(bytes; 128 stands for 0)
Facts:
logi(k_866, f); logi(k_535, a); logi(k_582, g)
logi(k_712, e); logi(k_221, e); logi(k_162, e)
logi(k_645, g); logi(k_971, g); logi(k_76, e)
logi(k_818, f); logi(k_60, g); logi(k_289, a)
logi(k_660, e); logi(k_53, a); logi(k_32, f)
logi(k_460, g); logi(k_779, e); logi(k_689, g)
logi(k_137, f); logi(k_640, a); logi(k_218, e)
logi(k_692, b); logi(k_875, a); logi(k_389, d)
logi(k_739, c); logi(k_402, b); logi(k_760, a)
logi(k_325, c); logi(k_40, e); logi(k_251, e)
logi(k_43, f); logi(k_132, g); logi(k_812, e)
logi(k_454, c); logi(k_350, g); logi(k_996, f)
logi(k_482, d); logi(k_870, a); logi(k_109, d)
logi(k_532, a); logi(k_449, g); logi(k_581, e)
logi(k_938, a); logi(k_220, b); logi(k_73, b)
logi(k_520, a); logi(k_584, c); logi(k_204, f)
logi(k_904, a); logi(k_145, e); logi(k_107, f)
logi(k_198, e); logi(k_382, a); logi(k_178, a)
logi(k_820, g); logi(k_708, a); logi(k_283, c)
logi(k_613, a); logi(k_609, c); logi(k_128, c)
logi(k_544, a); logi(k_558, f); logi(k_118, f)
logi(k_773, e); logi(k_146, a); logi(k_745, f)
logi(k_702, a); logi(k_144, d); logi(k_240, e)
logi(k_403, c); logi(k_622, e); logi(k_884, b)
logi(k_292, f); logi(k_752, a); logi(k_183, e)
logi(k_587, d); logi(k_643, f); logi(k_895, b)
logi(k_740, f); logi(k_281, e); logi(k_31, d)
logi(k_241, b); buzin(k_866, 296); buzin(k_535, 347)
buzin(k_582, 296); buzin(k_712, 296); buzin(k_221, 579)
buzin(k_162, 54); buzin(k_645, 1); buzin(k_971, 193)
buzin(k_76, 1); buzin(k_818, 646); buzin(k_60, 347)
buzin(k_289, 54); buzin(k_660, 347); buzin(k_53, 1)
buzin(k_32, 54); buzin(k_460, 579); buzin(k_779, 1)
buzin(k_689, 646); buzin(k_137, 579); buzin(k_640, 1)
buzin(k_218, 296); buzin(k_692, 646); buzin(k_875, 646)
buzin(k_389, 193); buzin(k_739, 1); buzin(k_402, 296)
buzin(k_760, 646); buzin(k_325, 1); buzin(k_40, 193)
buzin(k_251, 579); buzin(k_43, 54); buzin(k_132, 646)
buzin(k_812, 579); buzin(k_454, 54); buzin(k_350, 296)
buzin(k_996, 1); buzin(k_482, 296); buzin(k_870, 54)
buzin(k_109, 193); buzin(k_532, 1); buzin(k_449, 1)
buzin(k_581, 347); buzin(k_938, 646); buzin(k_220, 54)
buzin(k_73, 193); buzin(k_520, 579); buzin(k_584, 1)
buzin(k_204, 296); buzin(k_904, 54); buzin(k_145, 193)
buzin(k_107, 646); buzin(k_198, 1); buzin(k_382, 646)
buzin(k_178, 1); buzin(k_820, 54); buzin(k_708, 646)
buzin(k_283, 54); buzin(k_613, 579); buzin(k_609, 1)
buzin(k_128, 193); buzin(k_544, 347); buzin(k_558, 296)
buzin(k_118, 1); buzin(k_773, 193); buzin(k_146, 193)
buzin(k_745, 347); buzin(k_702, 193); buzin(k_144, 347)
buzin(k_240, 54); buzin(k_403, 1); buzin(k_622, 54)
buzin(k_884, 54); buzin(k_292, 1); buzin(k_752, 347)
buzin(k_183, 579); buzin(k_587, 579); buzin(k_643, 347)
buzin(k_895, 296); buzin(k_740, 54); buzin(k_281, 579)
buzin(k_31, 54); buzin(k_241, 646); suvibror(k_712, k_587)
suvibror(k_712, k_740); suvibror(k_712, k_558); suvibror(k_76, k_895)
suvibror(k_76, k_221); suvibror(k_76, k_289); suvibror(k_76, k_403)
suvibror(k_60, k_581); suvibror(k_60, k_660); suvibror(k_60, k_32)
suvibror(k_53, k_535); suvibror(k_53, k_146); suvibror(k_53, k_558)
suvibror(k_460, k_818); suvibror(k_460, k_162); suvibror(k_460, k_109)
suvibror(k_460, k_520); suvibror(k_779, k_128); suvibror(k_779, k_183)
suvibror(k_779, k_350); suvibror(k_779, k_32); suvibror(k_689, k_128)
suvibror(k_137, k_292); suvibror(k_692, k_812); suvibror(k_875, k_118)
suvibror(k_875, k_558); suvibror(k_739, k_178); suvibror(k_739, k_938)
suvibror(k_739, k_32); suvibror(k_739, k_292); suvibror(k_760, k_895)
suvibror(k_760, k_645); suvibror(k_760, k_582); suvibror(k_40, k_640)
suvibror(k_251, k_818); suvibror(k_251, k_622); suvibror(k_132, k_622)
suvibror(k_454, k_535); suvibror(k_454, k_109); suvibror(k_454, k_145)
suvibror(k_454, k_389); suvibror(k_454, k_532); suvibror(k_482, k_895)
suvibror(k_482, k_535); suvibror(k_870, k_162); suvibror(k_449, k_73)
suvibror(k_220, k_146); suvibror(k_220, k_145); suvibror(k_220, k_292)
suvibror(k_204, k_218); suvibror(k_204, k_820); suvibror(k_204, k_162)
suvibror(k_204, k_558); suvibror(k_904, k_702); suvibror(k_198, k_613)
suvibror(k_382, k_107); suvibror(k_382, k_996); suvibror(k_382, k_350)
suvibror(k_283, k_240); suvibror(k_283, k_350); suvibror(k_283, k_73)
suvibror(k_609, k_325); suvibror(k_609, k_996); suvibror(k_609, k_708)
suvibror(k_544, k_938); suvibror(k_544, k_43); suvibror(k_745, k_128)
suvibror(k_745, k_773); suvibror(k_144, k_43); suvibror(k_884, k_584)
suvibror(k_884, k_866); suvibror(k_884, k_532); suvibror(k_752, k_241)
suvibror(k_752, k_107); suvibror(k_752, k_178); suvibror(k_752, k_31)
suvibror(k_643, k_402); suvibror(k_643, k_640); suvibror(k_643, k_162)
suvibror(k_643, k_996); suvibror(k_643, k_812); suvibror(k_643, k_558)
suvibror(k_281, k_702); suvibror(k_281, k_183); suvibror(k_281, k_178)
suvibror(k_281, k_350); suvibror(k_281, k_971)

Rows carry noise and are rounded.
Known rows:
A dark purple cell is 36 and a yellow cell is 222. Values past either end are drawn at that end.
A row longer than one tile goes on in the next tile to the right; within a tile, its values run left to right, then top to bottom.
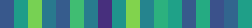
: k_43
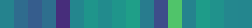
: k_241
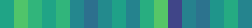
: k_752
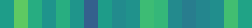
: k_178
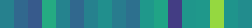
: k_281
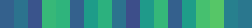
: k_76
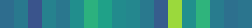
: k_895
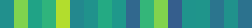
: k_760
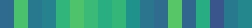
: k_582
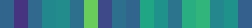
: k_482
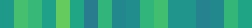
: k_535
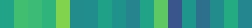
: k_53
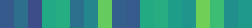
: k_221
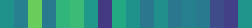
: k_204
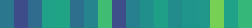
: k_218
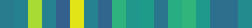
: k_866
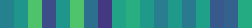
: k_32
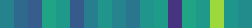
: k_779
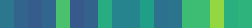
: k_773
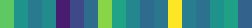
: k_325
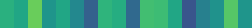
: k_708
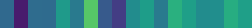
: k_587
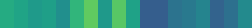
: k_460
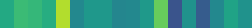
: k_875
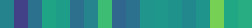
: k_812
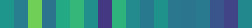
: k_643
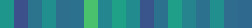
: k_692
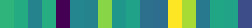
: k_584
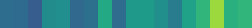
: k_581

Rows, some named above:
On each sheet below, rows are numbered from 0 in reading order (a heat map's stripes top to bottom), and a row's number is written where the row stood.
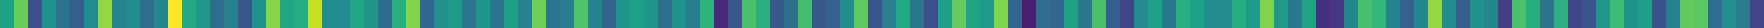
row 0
k_403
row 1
k_760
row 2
k_818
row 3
k_622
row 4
k_587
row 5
k_609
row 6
k_454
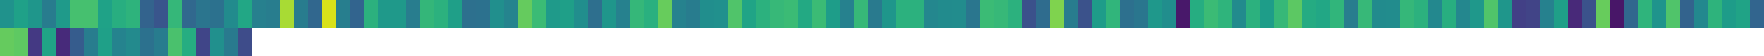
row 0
k_820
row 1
k_866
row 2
k_938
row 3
k_520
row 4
k_251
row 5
k_532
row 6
k_144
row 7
k_283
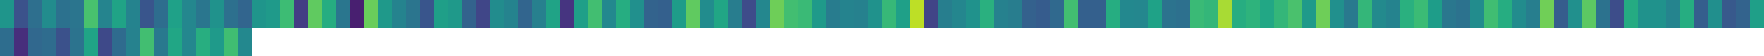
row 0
k_692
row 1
k_745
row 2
k_884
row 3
k_544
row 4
k_773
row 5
k_640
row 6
k_996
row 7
k_31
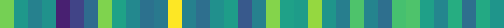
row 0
k_325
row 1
k_289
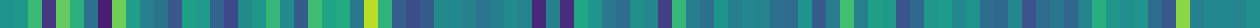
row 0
k_745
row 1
k_689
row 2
k_73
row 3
k_220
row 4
k_402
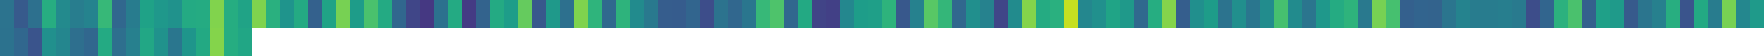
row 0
k_145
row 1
k_132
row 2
k_449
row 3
k_739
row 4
k_760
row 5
k_60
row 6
k_712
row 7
k_183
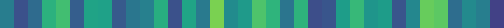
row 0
k_712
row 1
k_454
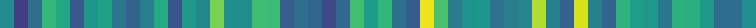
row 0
k_40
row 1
k_128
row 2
k_866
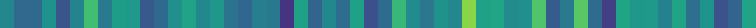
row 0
k_220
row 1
k_240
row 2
k_107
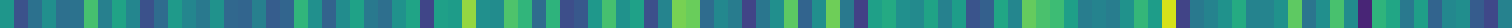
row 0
k_692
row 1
k_198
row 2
k_454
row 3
k_292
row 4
k_544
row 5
k_137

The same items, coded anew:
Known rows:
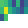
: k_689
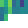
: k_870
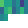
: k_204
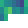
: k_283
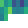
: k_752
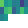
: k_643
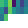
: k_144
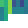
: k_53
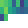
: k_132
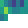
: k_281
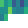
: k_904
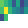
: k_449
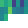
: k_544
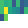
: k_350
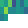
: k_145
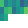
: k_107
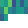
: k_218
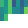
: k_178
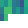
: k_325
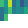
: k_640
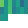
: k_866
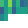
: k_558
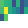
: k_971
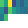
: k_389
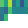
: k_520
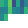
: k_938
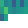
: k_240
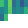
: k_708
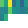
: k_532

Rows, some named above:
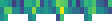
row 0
k_739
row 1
k_145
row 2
k_460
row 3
k_454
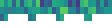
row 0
k_622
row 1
k_884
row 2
k_739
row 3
k_137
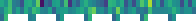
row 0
k_325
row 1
k_220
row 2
k_241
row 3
k_283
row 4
k_40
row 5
k_520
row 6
k_198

